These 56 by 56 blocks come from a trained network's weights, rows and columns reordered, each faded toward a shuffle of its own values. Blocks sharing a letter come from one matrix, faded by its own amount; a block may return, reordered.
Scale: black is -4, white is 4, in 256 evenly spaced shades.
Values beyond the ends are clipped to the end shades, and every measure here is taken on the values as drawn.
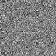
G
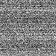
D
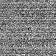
D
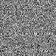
G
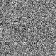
G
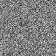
G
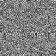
G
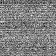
D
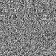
G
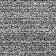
D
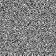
G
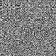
G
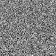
G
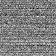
D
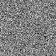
G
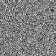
G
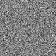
G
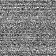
D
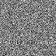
G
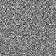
G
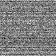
D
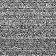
D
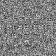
G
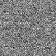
G
